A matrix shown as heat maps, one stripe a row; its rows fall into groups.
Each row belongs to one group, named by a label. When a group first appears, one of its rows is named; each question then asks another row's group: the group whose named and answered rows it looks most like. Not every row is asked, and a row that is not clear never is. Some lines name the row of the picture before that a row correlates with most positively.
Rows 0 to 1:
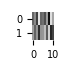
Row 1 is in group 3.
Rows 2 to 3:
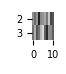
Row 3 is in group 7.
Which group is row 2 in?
3
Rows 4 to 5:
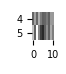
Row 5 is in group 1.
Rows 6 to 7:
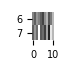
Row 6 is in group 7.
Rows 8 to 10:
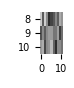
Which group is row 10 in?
7
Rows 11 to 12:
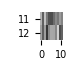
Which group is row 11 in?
1
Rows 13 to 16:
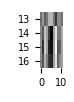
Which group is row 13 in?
7
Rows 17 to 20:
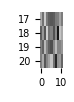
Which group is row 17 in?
1
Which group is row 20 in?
7
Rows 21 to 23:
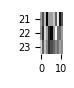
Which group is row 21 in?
3
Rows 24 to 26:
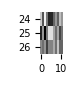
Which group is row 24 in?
1
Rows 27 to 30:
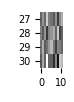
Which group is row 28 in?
3
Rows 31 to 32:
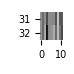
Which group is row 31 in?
3
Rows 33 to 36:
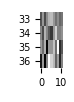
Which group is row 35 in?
3
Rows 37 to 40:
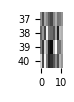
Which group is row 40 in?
1
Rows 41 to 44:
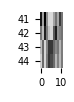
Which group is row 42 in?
7
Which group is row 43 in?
1
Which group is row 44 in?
1
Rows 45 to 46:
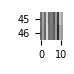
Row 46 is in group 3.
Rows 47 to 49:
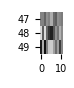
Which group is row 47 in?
7
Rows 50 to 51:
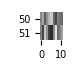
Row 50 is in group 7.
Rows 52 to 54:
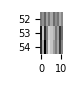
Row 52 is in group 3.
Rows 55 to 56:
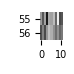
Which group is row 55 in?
3
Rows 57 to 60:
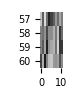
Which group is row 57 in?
1
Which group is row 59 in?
3
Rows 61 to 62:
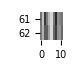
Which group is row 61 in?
7
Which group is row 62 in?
7
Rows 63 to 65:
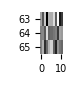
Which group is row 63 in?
3
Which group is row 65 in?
7
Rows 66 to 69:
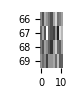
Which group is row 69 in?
3
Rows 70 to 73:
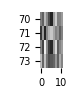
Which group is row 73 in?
1
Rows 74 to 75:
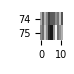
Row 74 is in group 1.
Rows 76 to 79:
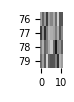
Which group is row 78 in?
7
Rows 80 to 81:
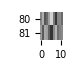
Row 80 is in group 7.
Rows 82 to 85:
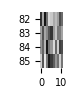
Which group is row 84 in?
3
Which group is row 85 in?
1
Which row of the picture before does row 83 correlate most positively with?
81
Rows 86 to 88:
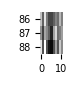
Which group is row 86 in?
1
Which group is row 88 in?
1
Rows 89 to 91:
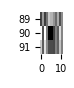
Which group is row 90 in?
1
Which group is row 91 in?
1
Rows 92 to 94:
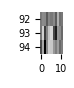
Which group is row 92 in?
3
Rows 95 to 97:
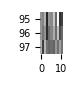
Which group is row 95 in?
3
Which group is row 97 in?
1
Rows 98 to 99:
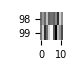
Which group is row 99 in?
7
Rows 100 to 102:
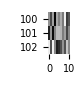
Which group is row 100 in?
3
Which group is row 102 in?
1
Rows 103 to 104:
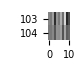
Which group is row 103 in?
3
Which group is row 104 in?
3
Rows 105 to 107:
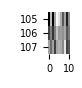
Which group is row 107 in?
3
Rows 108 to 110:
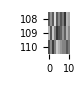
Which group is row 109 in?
1
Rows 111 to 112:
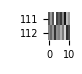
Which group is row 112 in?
3
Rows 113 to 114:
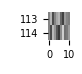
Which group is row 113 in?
7
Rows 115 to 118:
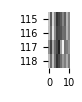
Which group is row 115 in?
1
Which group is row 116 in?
1
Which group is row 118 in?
1
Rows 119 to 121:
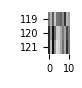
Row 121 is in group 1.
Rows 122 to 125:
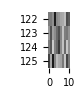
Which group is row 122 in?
3
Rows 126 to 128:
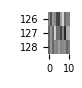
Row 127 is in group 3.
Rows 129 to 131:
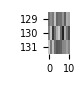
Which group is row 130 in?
7
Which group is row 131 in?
1
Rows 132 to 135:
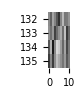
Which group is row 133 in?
3
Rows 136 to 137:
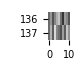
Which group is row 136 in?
7
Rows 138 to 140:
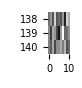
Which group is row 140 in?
3
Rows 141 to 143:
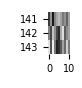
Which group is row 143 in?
1
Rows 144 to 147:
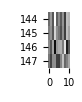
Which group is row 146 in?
3
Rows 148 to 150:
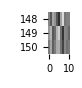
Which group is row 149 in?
7
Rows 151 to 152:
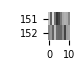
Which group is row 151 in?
1
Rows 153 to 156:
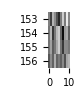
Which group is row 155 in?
7
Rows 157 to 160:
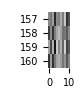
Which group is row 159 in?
3
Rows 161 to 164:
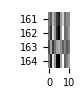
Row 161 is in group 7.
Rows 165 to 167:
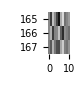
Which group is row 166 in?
7
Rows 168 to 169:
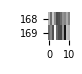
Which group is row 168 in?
1
